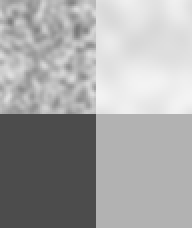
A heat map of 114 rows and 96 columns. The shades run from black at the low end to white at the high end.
It is made of 2 by 2 panels. Panel 1,1: high, blotchy. Panel 1,2: very high, smooth, faint in contrast. Panel 2,1: low, flat. Panel 2,2: high, flat.
